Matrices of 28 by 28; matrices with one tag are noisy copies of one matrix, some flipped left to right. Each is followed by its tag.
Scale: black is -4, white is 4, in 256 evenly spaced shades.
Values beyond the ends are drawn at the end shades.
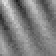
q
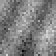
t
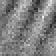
q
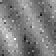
t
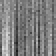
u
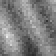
t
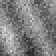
t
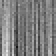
u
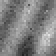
t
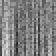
u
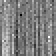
u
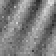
q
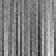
u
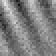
q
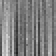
u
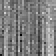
u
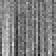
u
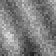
t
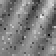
q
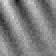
q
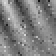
q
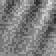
q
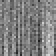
u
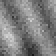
t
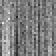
u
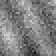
t
